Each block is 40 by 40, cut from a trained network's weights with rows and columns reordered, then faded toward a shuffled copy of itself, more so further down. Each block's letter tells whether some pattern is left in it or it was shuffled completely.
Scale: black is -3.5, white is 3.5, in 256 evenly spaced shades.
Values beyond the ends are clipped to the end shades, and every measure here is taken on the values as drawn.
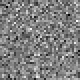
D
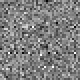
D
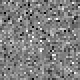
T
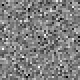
T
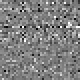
D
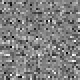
D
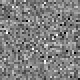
T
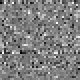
D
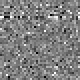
D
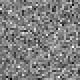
T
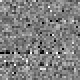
D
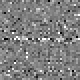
D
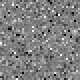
T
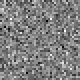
T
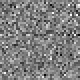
D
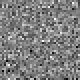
D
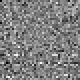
D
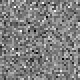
T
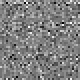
D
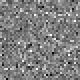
T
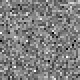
T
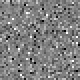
T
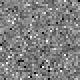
T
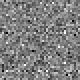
D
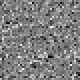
D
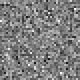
T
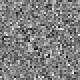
T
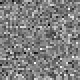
D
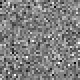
D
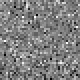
T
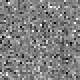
D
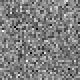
T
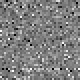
D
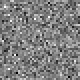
T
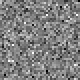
T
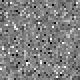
T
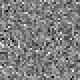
D
